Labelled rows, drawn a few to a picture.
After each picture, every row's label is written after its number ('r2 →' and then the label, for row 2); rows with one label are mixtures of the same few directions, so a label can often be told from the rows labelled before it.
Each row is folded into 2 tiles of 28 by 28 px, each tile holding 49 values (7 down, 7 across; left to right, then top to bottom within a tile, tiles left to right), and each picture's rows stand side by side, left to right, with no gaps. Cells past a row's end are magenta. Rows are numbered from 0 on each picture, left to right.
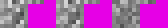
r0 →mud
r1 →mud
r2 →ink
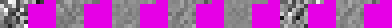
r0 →ink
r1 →ink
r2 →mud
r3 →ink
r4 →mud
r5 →ink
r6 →ink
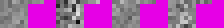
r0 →mud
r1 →mud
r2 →ink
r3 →mud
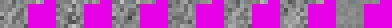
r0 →ink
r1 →mud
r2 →ink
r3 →mud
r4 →ink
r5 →ink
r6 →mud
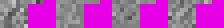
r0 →ink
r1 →mud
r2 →ink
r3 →ink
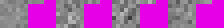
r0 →ink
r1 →mud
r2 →ink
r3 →mud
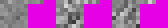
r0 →ink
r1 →mud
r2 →ink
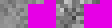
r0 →ink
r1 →ink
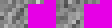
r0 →ink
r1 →mud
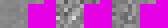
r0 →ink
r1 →ink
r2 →mud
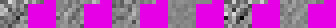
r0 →ink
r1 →ink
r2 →mud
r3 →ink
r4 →ink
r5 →ink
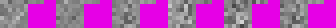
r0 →ink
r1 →ink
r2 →mud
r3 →mud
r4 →mud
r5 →mud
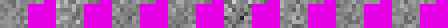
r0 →ink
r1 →mud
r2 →ink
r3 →ink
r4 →ink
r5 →mud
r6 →mud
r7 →mud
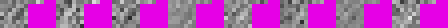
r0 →ink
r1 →ink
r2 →ink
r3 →mud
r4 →ink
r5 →mud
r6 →ink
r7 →ink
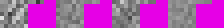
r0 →ink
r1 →mud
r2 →ink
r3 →mud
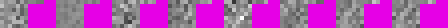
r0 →mud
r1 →mud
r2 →mud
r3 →mud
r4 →ink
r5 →ink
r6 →ink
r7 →ink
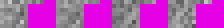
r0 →mud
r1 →mud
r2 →mud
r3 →ink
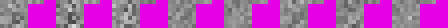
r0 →mud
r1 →mud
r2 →mud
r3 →ink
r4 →ink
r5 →mud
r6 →mud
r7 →ink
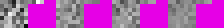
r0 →ink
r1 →mud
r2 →ink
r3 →ink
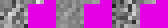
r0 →ink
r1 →ink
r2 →mud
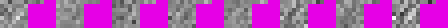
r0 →ink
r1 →mud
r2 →mud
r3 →ink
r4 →ink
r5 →ink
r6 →ink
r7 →ink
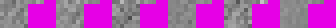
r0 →ink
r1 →mud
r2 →ink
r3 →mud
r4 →ink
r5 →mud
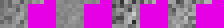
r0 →mud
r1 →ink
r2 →mud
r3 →ink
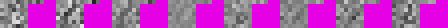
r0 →mud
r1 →ink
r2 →ink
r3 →ink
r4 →mud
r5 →ink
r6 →ink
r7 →mud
